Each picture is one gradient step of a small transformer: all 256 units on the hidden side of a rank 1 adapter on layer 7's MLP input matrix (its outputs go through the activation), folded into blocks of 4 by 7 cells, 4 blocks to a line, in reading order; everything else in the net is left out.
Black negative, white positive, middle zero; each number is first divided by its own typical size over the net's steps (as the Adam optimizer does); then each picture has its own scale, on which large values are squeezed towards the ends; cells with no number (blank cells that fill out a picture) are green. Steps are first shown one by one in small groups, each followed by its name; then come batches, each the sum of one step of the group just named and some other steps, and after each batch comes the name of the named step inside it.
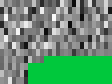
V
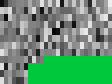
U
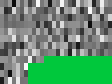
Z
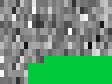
U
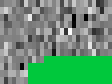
U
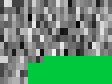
Z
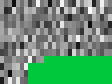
Z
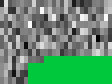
U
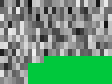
Z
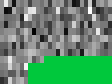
Z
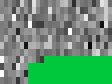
Z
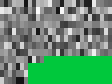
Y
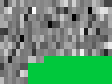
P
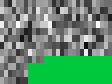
Y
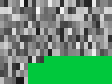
Y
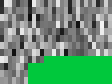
P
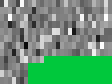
P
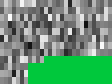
P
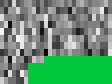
P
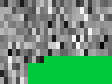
Y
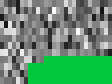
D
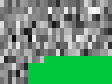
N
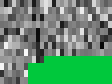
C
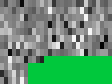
D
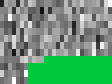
D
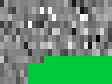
N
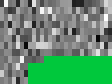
N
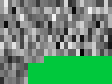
N
